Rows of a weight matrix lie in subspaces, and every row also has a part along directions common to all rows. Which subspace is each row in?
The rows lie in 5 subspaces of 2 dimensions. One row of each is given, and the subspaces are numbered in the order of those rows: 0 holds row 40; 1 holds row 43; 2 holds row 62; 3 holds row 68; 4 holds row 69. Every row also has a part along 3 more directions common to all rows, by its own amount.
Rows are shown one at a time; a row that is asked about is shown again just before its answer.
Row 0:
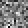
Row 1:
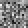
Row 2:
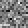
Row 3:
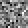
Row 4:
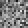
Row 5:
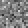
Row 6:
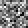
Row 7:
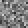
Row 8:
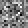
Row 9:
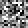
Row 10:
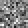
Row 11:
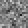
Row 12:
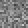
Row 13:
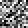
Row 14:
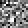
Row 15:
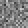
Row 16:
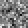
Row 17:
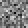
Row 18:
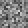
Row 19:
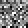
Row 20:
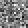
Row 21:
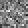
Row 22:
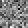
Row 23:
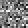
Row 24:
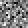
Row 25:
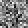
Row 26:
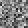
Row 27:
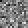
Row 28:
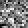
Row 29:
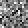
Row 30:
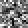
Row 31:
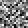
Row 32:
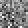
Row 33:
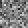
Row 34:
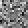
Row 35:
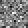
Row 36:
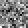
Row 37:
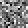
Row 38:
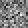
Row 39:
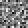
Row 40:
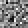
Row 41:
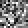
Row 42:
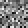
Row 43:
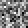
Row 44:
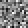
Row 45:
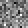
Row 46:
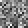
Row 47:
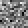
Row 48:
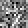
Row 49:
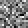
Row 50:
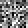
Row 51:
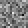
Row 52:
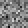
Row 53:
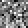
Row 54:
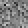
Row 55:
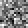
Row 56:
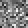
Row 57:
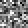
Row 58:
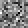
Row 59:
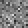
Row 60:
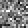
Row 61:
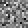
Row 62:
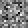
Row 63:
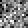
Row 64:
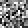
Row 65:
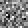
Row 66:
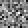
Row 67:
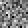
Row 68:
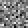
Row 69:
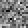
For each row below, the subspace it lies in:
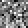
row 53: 1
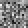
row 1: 3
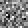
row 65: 0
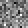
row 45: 0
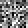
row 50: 3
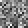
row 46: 2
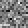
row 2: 4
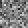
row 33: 1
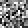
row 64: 0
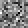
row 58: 2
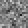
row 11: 4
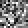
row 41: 3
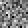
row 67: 0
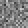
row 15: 0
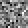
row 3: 1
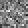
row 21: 4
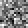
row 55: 4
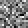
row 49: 3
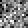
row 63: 3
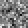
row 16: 4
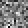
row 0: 1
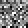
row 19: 3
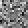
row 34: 1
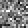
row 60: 4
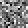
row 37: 1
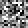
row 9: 2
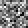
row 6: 1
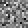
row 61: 0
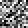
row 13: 4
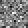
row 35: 3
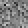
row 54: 0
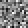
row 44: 2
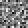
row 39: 2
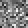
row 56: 4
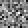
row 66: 0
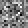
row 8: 2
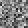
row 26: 2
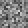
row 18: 2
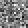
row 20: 4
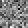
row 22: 1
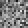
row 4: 2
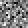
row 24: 0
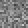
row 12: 4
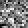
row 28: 4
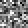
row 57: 4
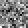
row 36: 4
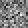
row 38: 2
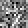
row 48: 3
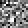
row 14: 0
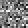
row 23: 4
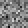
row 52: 2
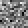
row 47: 1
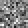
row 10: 3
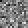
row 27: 2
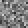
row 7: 1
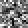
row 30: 4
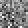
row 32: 0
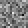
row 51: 3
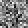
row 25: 3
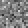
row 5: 1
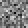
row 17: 1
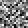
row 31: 3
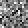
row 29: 0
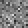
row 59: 1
